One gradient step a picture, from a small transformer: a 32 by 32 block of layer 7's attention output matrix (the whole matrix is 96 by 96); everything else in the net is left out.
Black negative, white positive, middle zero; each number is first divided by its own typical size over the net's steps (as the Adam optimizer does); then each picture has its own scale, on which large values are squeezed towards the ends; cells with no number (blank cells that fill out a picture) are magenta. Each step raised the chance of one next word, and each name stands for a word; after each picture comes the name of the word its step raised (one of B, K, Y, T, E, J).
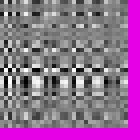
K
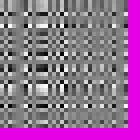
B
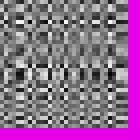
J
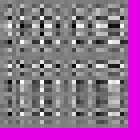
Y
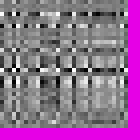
K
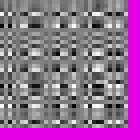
B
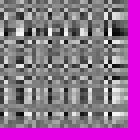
Y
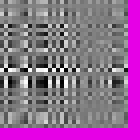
K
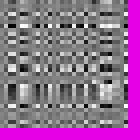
B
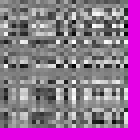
Y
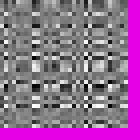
B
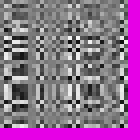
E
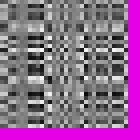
E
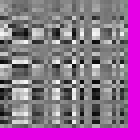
Y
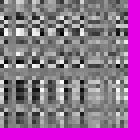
Y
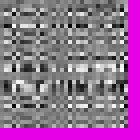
B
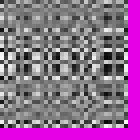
E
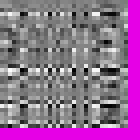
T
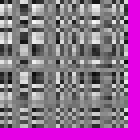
J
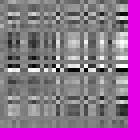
T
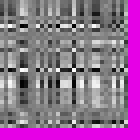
K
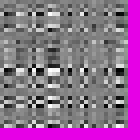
T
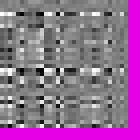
T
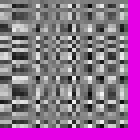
E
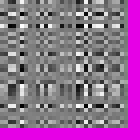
B
